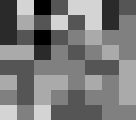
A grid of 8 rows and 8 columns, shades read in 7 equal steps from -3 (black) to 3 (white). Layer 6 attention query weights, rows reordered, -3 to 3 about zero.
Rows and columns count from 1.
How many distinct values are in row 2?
5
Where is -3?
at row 1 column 3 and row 3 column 3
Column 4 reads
-1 2 -1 0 0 1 0 -1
